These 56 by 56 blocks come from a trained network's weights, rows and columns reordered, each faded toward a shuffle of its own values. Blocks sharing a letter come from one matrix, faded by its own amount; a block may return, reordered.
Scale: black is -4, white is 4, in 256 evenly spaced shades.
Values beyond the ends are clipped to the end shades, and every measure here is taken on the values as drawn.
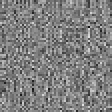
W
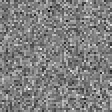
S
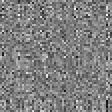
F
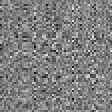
F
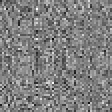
F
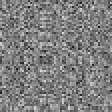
W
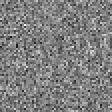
S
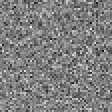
S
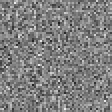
S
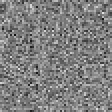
S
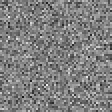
S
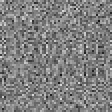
W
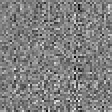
F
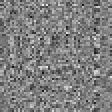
F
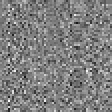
F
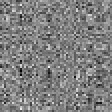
F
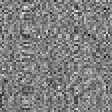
W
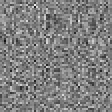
W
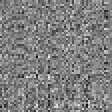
F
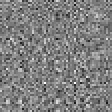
F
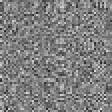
W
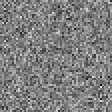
S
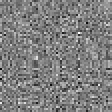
F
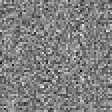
S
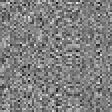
F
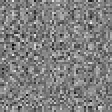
F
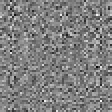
F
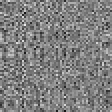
W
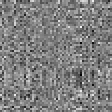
F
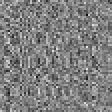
W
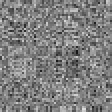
W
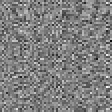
W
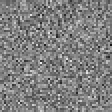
S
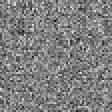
S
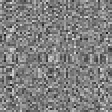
W
